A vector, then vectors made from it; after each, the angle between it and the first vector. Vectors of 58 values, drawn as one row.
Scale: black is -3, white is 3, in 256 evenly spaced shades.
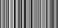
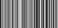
orthogonal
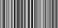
partly aligned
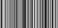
orthogonal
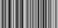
partly opposed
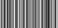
partly opposed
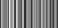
nearly parallel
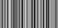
orthogonal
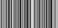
orthogonal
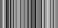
orthogonal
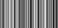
partly aligned
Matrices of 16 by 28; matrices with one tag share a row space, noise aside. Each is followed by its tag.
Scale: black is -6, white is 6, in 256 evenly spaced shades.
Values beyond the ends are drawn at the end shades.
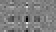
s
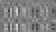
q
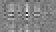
s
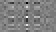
s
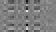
s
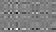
q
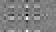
s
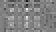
s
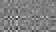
q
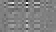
s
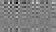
q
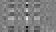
s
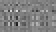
q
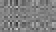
q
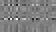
q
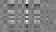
s
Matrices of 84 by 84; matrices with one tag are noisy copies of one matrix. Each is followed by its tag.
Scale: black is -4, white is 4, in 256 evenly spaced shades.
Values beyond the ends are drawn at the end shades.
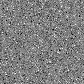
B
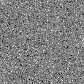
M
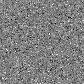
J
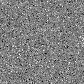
M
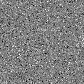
M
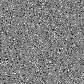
B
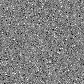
B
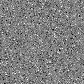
B
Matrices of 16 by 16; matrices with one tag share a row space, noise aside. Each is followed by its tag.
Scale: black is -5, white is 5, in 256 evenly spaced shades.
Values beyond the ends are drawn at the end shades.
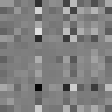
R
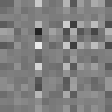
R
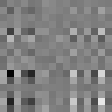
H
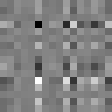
R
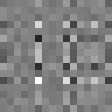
R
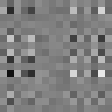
H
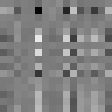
R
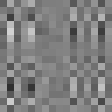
H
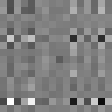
H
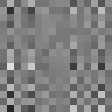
H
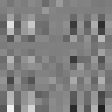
H
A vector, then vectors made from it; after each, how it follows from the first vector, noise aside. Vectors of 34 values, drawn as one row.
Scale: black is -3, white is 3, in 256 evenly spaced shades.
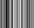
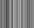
shrunk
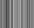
shrunk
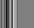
partly zeroed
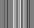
partly zeroed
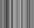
shrunk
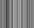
shrunk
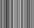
shrunk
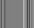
partly zeroed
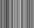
shrunk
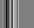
partly zeroed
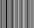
partly zeroed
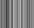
shrunk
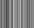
shrunk
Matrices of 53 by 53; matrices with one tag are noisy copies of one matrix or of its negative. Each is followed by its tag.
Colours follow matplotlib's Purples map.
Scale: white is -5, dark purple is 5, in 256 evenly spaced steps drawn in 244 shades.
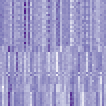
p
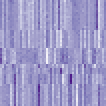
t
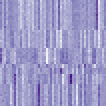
t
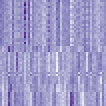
p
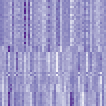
p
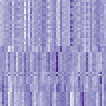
p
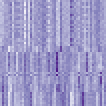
p
